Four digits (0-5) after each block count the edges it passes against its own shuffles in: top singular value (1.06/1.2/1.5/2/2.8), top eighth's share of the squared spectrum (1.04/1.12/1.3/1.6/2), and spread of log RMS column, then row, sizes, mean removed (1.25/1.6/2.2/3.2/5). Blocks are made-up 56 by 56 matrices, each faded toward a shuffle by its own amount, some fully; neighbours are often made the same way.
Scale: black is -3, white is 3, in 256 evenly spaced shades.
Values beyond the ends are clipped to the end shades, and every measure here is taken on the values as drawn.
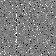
3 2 1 0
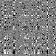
4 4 2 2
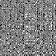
4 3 2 2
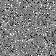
2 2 0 0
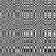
5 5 4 4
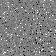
2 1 0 0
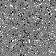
2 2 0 0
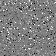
2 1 0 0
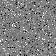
0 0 0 0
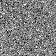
0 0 0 0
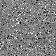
1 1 0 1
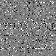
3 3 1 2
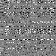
3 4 0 3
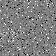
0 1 0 0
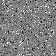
0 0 0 0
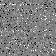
2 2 0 1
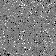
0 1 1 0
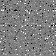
2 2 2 1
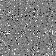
1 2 2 1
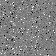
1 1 1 0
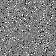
1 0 0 0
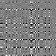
5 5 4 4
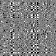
4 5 3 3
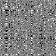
4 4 2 2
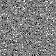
2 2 1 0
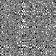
4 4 2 2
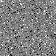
2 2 0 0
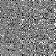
4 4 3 2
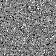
0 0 0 0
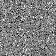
0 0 0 0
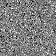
1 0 0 1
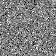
0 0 0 0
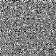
2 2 0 3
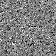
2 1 0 1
